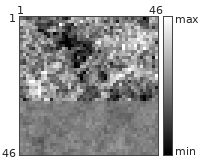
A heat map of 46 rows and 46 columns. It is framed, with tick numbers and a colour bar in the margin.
Slope: none. Average level on the scale: 50%. Seam: horizontal, 60% of the way down, the bottom part calmer. Grain: blotchy. Odd rows or columns: none.
